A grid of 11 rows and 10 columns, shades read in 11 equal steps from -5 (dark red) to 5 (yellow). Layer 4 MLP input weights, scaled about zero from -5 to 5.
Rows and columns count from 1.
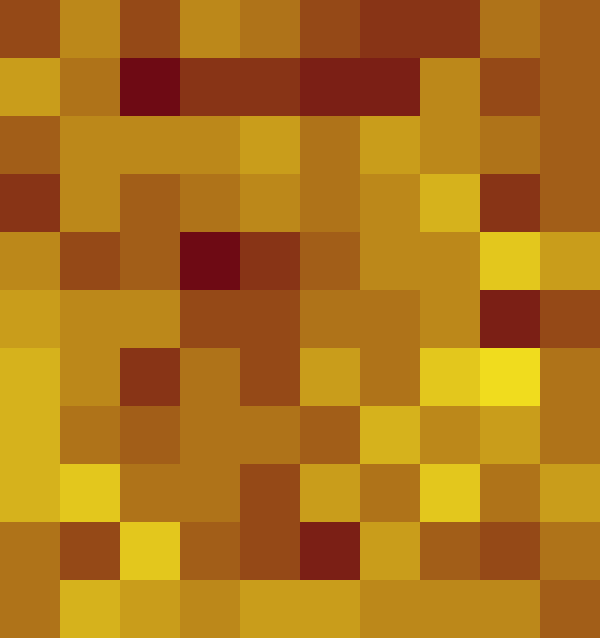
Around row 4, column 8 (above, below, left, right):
1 1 1 -3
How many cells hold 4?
5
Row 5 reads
1 -2 -1 -5 -3 -1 1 1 4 2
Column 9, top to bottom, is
0 -2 0 -3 4 -4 5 2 0 -2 1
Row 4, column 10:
-1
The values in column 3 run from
-5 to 4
